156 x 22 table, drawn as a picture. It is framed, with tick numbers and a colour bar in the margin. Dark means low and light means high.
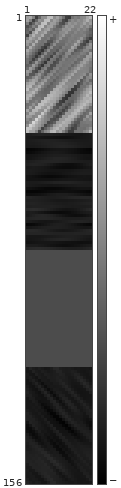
It is made of 4 by 1 panels. Panel 1,1: middling, slanting up to the right, strong in contrast. Panel 2,1: very low, streaked across, faint in contrast. Panel 3,1: low, flat. Panel 4,1: very low, slanting down to the right, faint in contrast.
